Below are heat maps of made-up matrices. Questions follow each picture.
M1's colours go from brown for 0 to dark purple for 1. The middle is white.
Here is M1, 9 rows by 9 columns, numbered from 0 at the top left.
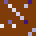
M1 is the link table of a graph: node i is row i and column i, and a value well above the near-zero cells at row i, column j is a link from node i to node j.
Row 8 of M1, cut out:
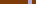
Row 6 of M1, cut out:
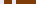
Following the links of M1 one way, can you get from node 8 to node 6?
no
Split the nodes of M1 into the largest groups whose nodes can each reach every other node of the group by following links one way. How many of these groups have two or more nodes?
2
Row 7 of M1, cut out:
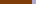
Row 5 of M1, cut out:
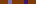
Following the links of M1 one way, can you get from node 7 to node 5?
no
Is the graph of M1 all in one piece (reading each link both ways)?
yes
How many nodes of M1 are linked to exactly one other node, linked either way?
1
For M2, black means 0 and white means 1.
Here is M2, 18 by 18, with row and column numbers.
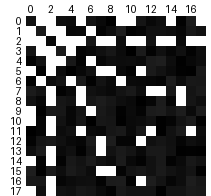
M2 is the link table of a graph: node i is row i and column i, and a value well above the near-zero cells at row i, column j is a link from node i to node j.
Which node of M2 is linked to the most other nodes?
node 2
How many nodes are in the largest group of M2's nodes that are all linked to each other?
3
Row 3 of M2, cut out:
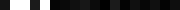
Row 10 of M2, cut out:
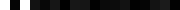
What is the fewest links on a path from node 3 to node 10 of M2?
2
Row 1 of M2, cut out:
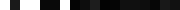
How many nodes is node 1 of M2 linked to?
4
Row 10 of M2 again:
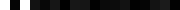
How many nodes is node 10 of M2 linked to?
2
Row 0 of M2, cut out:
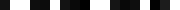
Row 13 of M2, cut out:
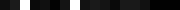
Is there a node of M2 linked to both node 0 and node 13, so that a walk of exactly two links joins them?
yes
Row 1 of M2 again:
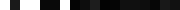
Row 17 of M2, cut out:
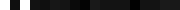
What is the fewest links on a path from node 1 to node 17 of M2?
2
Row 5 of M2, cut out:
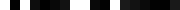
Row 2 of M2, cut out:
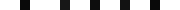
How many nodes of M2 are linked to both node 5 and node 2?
4
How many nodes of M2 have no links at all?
0
